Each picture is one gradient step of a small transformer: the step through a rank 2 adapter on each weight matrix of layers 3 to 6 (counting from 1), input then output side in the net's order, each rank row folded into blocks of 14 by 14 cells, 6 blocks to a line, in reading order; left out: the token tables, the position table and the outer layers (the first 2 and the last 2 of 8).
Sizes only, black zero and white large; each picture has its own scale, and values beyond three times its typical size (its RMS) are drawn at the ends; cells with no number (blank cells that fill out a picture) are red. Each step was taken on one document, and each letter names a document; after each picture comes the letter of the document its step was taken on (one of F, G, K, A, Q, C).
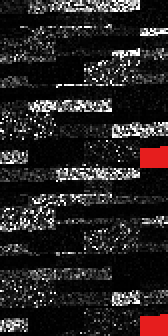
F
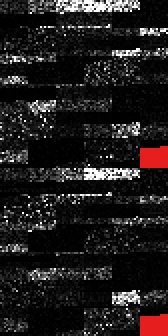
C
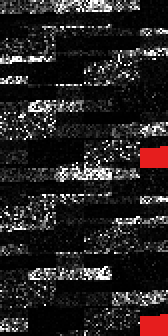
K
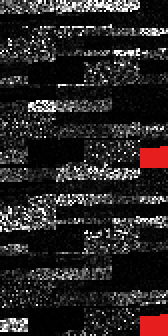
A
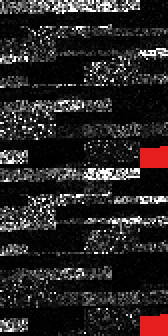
F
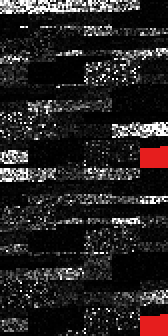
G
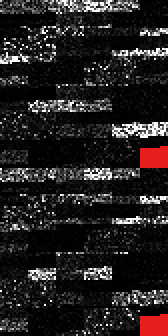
C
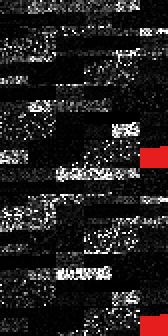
K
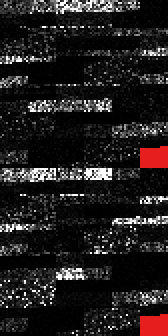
K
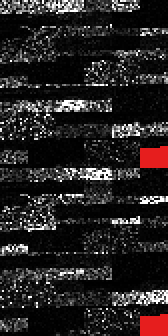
F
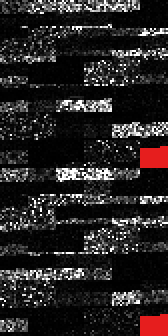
F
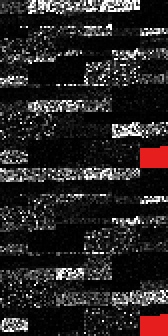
G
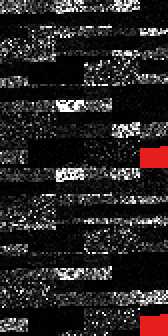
A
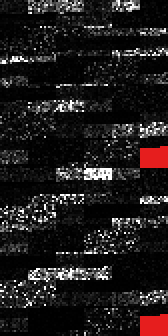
K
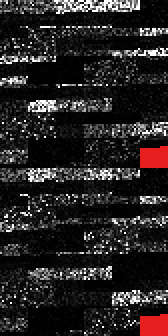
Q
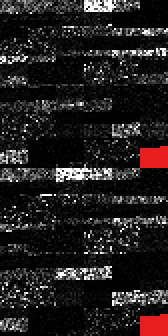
Q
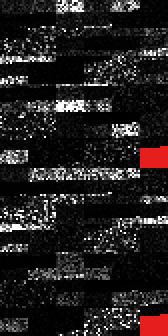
K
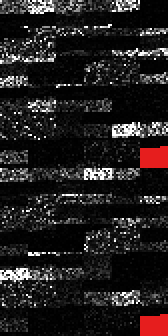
G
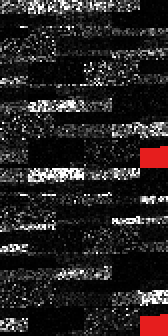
Q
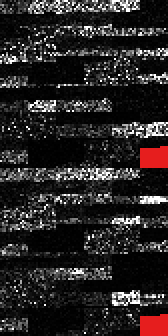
C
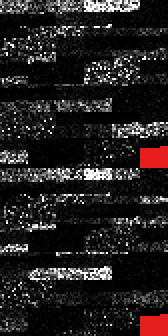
C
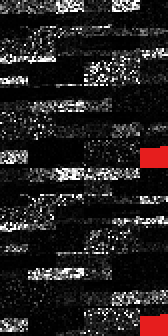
F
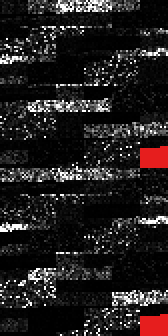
K
